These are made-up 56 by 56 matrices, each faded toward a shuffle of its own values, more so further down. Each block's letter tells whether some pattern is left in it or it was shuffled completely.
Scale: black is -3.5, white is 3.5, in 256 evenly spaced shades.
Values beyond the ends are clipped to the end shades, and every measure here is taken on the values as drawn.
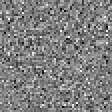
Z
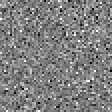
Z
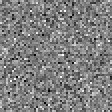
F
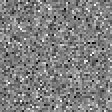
F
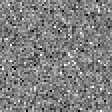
F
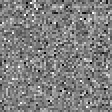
Z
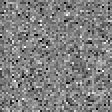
Z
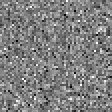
Z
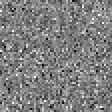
Z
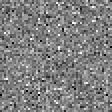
Z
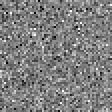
F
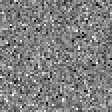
F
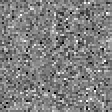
Z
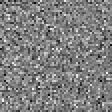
Z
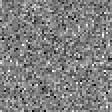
F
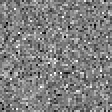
Z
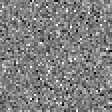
F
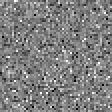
F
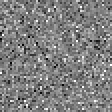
F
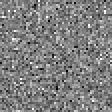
F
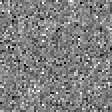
F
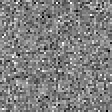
Z
